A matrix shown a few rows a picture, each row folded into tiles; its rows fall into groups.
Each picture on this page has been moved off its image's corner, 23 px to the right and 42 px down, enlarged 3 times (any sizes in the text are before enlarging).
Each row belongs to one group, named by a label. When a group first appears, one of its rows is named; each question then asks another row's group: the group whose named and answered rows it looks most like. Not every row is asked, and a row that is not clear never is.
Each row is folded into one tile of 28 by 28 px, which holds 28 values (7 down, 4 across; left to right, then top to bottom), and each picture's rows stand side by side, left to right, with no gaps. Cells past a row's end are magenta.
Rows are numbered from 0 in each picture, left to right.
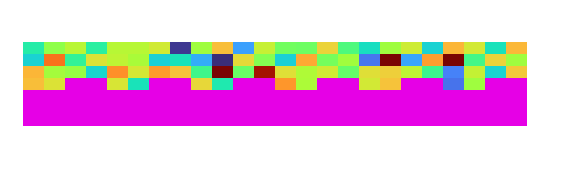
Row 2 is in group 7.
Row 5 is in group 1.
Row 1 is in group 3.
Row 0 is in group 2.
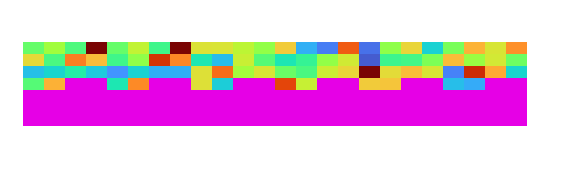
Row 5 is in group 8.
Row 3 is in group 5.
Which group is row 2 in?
7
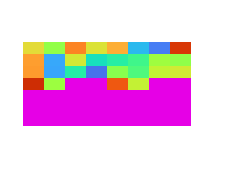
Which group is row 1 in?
5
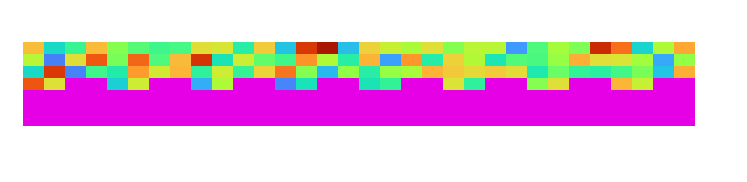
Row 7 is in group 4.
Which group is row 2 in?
1
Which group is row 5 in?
3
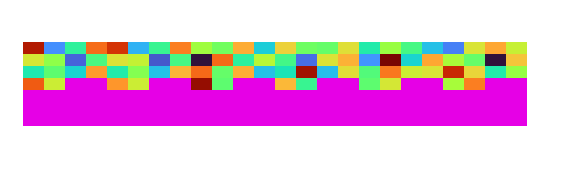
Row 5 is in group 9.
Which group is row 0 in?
4
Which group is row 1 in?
4
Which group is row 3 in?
7
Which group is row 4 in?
2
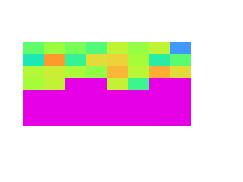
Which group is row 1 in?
3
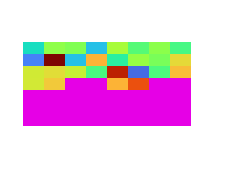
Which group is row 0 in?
2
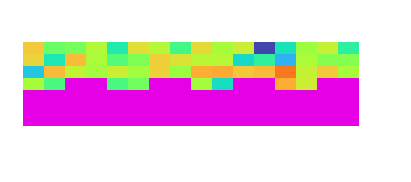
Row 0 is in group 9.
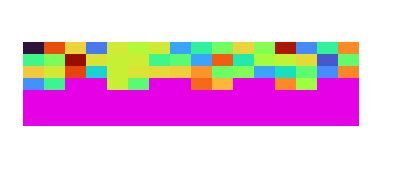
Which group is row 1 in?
3
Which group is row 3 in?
4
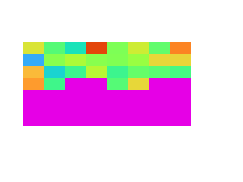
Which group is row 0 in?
5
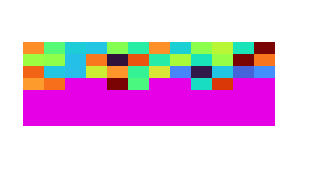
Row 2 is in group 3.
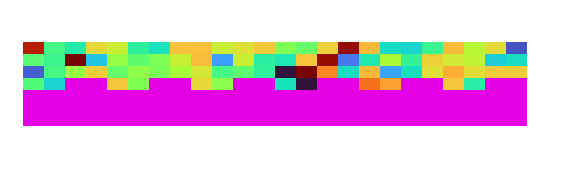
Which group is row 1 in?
5
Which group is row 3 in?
8
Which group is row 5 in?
3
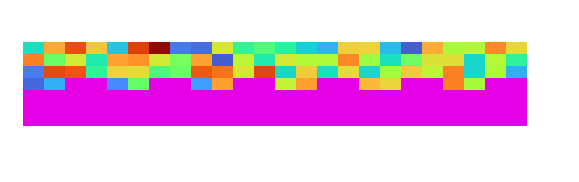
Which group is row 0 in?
8
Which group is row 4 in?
5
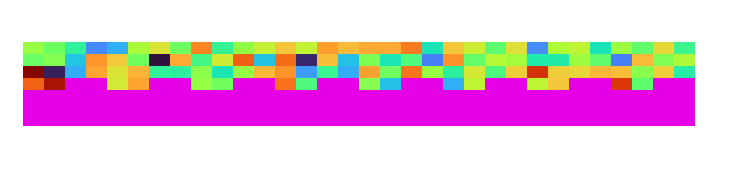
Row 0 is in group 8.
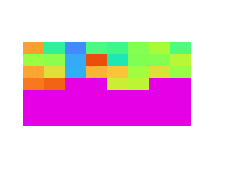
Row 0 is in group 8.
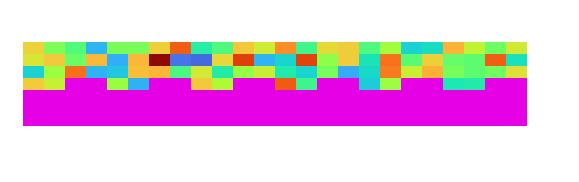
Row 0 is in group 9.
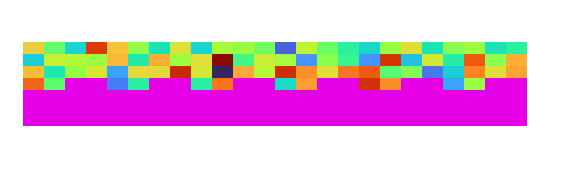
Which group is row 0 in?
5
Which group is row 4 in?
2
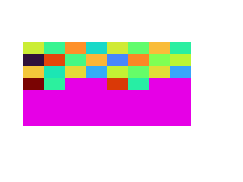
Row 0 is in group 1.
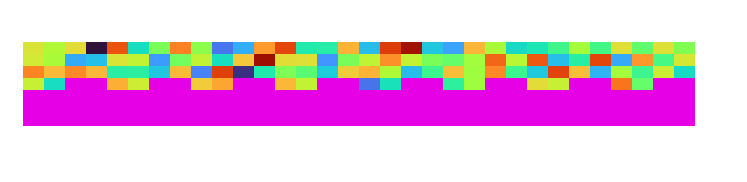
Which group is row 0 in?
3
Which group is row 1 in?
4
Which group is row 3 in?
4
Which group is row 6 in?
9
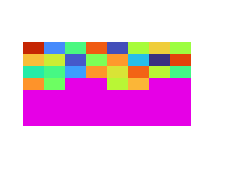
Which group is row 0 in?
4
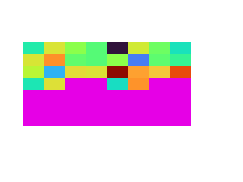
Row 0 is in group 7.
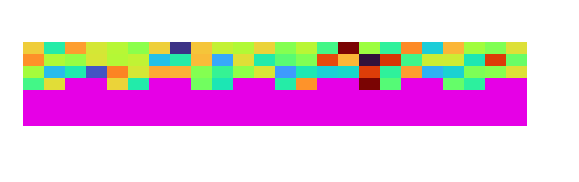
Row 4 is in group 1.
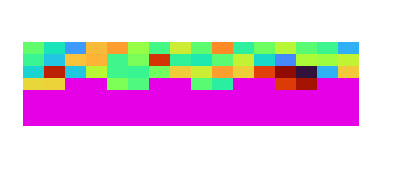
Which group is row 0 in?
7
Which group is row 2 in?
7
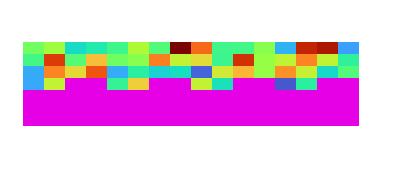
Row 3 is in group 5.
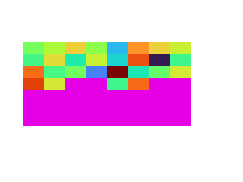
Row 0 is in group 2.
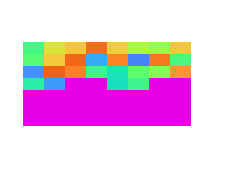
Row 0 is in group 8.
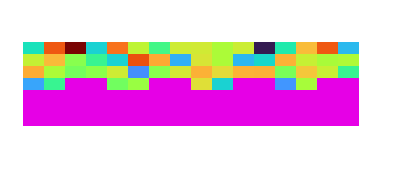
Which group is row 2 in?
3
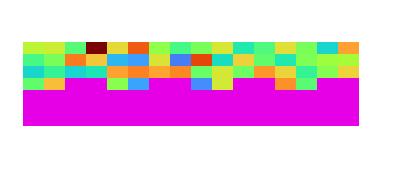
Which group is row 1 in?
7
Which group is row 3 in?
5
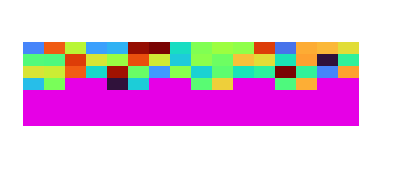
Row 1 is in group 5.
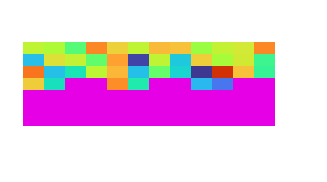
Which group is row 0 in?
5
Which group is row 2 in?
8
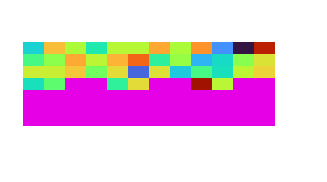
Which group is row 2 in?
5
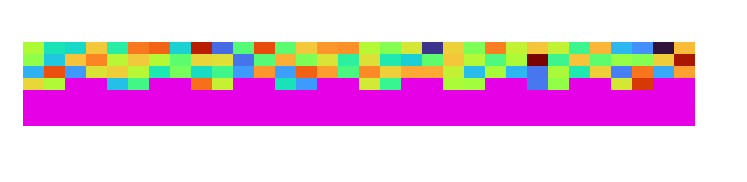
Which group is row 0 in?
7
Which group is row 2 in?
4
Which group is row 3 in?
8
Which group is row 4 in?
3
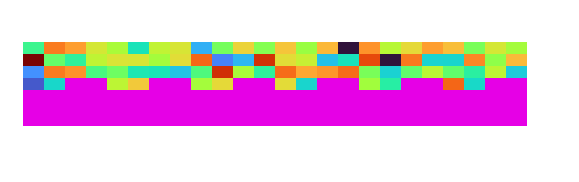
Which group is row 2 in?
9
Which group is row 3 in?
3
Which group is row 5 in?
1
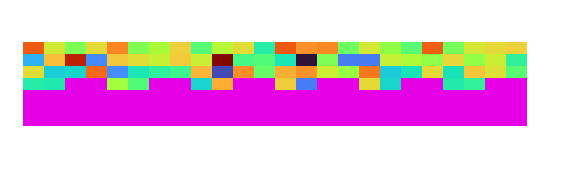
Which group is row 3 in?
7
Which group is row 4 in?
5
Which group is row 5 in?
8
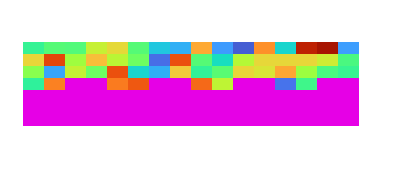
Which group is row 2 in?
5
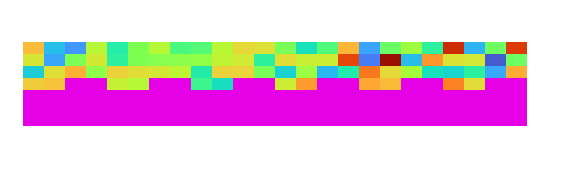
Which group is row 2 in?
8
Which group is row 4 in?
2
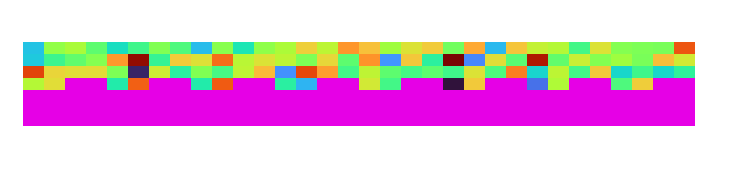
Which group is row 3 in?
8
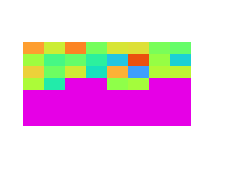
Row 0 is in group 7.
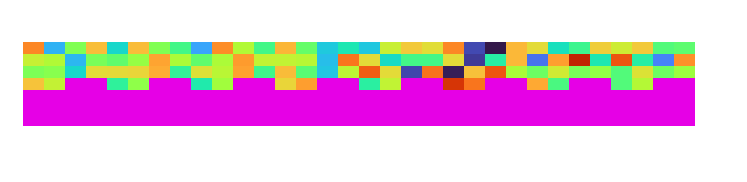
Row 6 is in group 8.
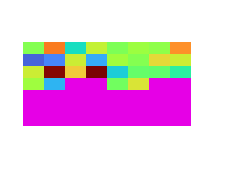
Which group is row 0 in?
7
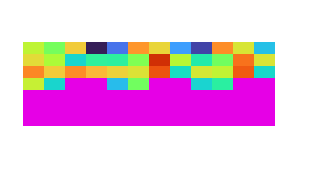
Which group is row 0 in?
3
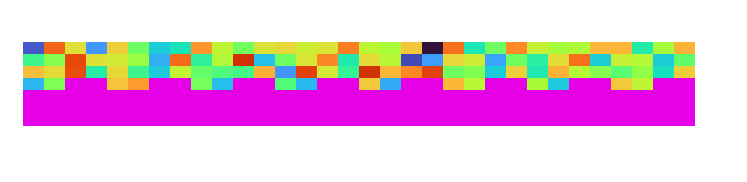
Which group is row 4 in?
3
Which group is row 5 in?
4
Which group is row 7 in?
4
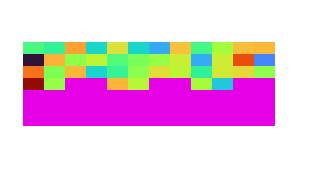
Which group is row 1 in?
5
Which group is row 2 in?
8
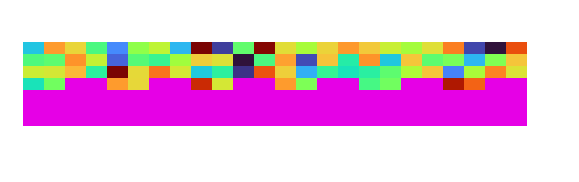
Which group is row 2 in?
4
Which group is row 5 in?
5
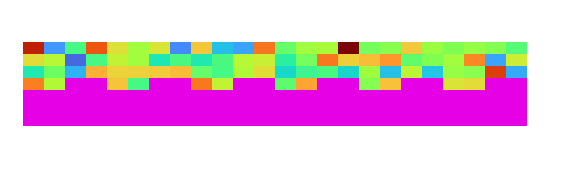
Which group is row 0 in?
4
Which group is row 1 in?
3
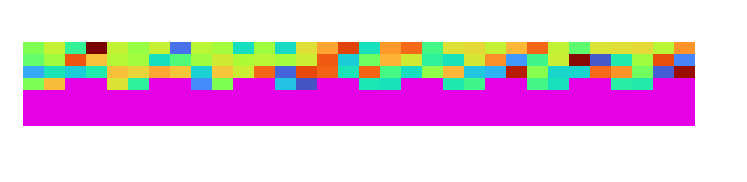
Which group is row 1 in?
3
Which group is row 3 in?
8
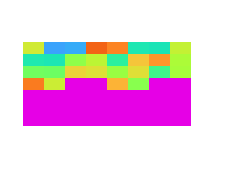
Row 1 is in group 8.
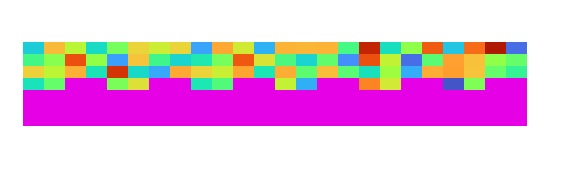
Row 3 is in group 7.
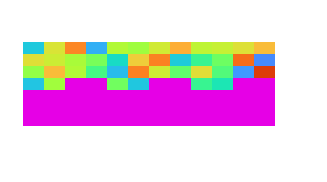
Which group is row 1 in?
8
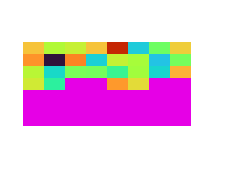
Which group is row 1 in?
4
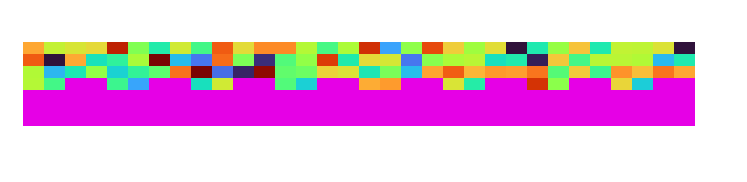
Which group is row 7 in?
3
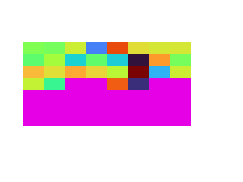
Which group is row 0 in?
3
